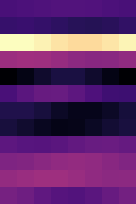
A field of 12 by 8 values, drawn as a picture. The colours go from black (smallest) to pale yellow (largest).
Calmest part: bottom right. Average level on the scale: 30%. Grain: streaks across.
